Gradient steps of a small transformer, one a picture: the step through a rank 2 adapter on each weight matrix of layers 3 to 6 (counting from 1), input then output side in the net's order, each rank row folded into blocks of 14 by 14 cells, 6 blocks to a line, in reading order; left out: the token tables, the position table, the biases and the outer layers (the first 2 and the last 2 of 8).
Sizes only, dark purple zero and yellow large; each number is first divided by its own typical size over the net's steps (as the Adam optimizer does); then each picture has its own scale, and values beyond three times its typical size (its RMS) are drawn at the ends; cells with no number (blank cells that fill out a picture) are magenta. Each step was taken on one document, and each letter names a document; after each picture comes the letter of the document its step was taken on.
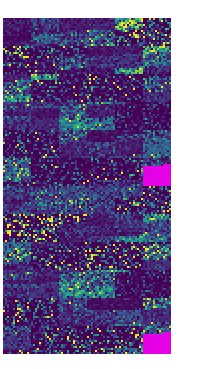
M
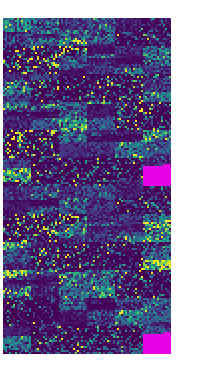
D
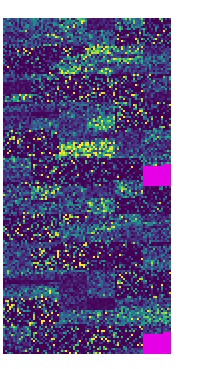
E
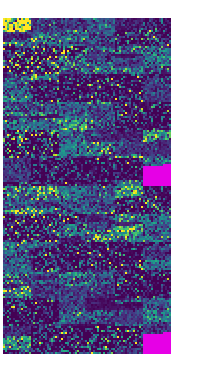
E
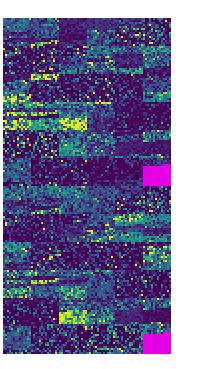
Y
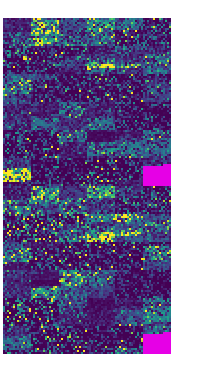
M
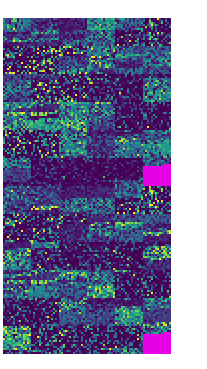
Y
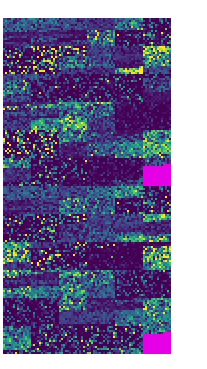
Y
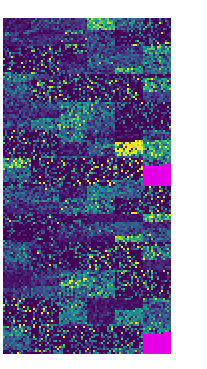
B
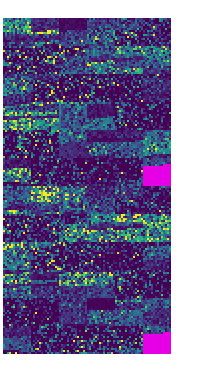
D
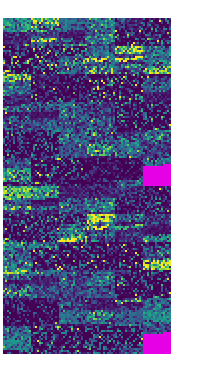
E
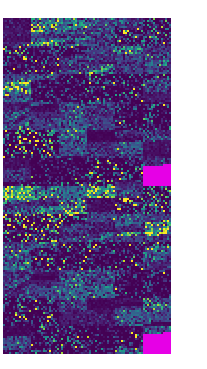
M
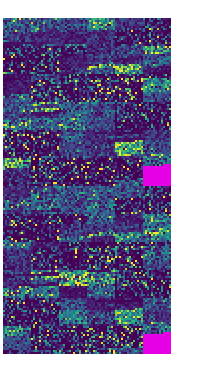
B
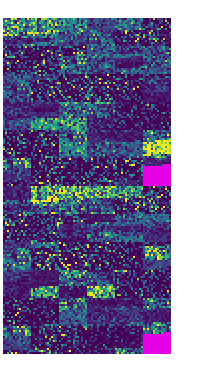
Y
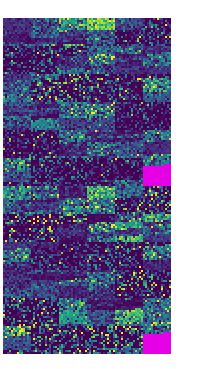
B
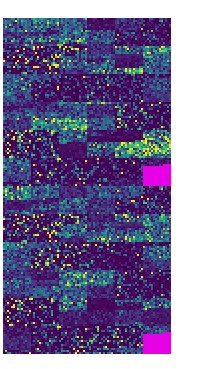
D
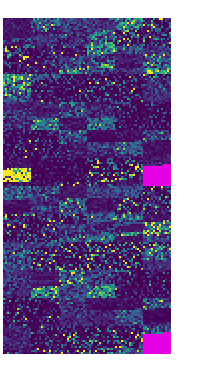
M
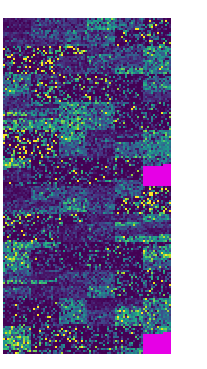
B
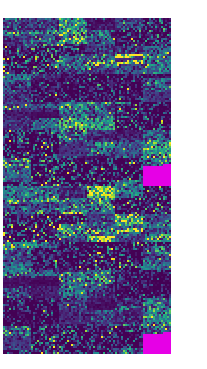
E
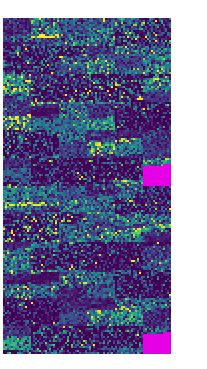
E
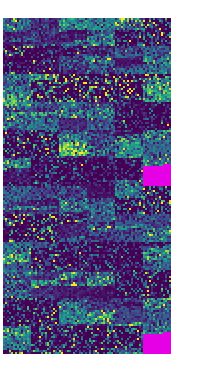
Y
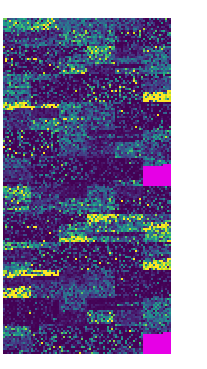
E
